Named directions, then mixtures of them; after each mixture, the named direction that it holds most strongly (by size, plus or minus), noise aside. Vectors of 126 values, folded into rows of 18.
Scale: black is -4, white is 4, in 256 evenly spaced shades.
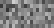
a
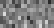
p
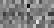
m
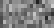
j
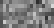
j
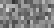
a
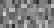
p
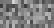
a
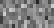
p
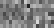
m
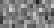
j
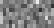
j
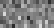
p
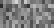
a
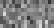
p
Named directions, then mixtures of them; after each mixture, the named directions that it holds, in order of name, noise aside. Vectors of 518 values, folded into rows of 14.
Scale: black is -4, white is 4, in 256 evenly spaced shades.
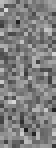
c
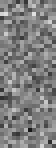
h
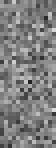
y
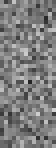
y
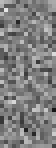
c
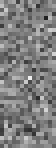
c, h, y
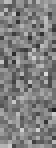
c, y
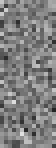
c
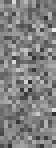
y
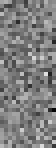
c, h, y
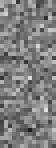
c, h, y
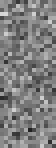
h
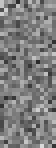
c, h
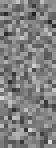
c, h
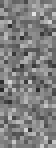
c, h, y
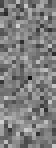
c, h, y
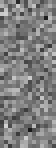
c, h, y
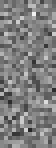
c, h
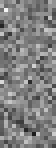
c, y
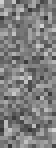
c, h, y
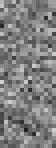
c, y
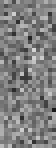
c, h, y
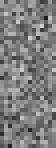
h, y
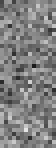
c, h, y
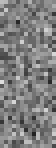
c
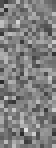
c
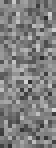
y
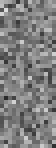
c, h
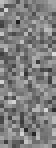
c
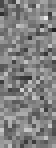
c, h, y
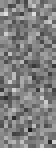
h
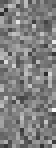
c, h, y
